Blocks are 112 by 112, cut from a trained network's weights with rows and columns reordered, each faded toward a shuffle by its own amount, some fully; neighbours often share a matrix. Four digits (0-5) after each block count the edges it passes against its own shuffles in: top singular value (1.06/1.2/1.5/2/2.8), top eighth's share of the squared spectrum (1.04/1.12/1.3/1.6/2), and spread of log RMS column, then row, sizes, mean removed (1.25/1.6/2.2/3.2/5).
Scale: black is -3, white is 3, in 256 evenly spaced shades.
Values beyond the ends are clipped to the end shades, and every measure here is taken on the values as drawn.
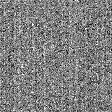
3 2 0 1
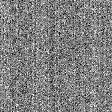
3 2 0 1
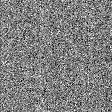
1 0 0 0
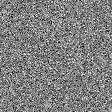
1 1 0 0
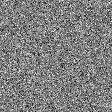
0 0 0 0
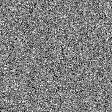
1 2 0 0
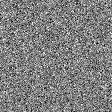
0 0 0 0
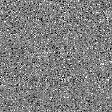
2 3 1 3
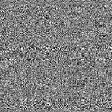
4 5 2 3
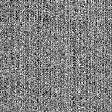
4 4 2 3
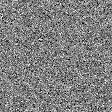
0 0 0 0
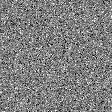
0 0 0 0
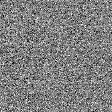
2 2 1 0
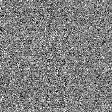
2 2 2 0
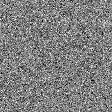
1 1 0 0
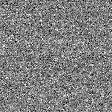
1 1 1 0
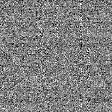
2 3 3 0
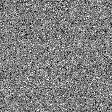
1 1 1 0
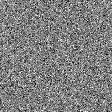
2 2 0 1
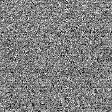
2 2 2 0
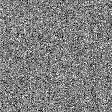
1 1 0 0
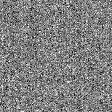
1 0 0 0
